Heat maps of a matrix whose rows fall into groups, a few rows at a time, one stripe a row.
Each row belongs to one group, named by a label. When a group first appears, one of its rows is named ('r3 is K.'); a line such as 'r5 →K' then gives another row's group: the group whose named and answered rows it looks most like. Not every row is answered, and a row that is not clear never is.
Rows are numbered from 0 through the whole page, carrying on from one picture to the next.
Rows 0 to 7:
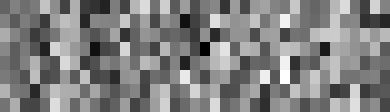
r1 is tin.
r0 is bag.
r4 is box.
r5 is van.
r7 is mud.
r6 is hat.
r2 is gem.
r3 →tin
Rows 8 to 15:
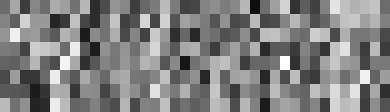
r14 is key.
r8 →mud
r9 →bag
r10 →gem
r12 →box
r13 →mud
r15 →tin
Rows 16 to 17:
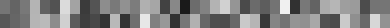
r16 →box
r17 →bag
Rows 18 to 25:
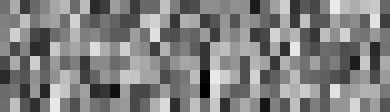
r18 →mud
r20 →gem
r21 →tin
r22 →van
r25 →mud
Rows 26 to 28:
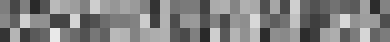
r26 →tin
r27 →bag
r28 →mud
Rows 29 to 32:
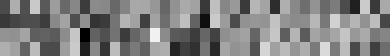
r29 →van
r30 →key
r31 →gem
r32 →gem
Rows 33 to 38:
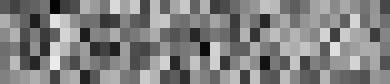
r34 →hat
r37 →mud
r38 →box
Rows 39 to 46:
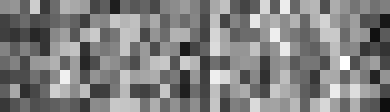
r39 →van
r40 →key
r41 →key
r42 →tin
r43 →bag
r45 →mud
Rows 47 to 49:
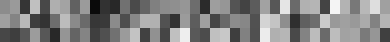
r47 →van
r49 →key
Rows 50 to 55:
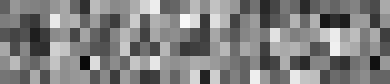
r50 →box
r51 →hat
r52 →key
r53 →tin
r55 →van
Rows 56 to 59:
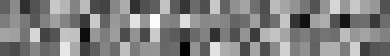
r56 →mud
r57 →hat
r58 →gem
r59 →box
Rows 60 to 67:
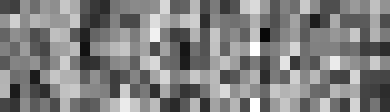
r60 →bag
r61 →bag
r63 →tin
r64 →box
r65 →hat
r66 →tin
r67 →box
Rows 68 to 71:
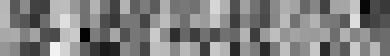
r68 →tin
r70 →gem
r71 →hat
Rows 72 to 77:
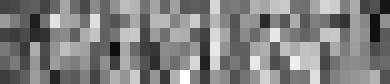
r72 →key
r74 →key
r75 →van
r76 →van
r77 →key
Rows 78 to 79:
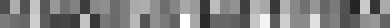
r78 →van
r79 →van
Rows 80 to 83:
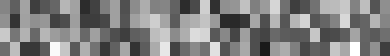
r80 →gem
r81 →bag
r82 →hat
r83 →mud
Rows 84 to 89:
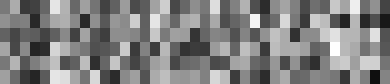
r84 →mud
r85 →hat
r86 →key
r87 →tin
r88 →mud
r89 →hat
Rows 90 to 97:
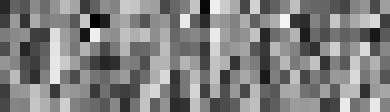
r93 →mud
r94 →hat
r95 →mud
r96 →bag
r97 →bag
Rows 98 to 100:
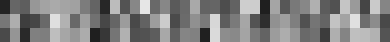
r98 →bag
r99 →mud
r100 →mud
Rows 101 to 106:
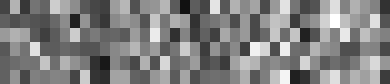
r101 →mud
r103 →gem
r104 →van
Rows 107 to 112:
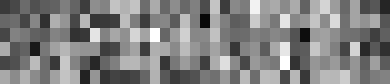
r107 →key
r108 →van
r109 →key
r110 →hat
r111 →box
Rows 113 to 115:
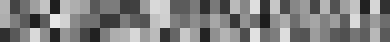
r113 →bag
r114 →hat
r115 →box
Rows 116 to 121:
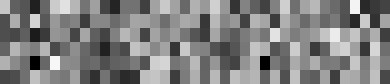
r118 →key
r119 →bag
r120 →hat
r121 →bag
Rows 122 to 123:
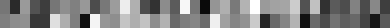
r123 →tin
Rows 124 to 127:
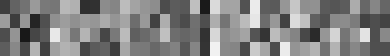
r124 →box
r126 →mud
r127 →van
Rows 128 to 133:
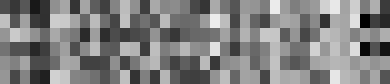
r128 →key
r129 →tin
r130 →gem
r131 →key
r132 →gem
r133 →tin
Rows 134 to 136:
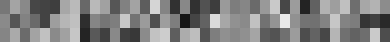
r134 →gem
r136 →bag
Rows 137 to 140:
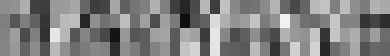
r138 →tin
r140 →van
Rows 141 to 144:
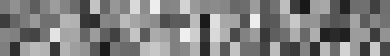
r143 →hat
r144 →bag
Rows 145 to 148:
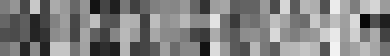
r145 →van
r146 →key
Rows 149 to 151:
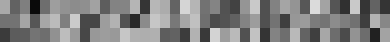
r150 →bag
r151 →box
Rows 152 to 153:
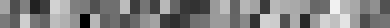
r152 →tin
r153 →gem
